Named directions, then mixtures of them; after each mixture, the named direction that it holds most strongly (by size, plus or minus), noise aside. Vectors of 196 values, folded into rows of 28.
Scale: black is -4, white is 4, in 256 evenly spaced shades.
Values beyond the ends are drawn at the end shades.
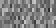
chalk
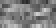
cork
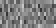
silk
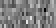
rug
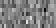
rug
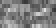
cork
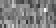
rug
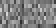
silk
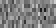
silk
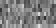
silk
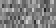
chalk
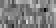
rug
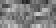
cork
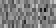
silk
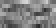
cork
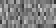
silk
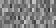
chalk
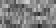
cork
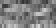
cork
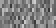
chalk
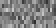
chalk
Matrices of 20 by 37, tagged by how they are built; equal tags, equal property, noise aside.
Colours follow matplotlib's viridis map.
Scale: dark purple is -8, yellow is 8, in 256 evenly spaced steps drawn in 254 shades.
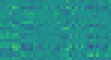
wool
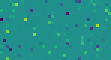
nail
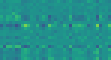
wool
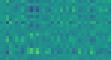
wool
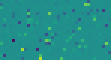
nail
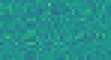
wool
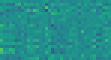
wool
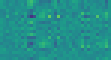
wool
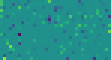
nail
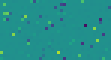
nail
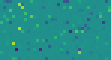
nail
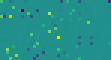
nail
